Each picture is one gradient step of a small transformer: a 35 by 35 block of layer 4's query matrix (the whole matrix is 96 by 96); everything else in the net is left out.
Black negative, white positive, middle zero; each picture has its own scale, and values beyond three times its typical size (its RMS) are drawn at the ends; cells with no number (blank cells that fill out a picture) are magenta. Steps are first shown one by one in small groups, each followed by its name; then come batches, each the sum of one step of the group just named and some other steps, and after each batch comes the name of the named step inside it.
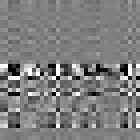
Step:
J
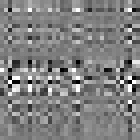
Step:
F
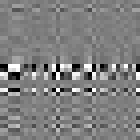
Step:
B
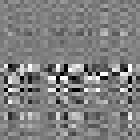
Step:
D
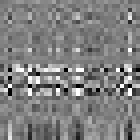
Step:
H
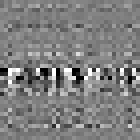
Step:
F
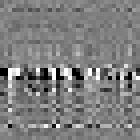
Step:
H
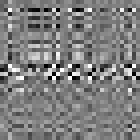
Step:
H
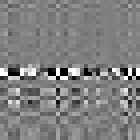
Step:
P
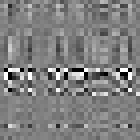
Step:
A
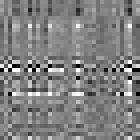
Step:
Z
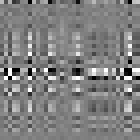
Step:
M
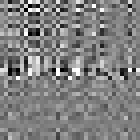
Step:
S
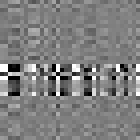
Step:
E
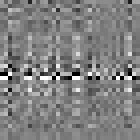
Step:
M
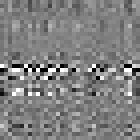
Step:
Z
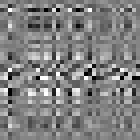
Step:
A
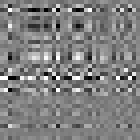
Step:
A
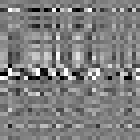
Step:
E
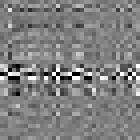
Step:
E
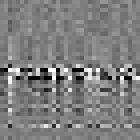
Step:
A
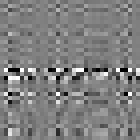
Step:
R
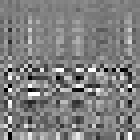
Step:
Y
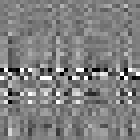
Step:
R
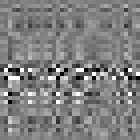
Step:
R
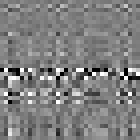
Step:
R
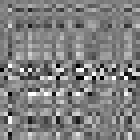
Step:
Y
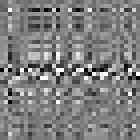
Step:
R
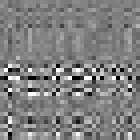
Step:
Y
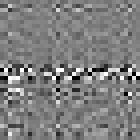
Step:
R
